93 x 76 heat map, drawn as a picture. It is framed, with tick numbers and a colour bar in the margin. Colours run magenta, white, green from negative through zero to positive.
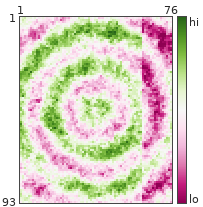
Concentric rings centre on the centre. A vertical seam about 80% of the way across splits the table, and the left part is higher. The ninth with the highest average is the top middle. The ninth with the lowest average is the top right.
